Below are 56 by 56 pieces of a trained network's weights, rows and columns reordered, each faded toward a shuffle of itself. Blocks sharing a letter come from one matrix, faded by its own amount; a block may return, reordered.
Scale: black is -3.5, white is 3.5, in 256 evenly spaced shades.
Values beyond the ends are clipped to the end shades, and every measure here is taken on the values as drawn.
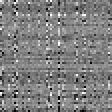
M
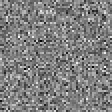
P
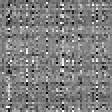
M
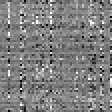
M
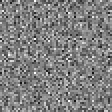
P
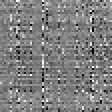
M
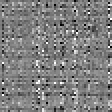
M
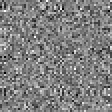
P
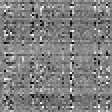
M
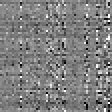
M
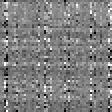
M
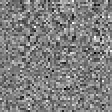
P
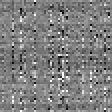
M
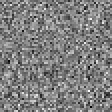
P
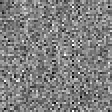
P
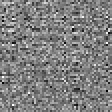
P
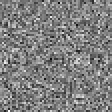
P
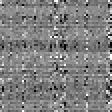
M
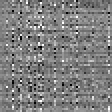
M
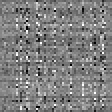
M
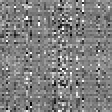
M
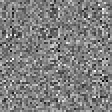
P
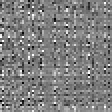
M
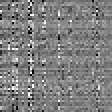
M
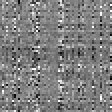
M
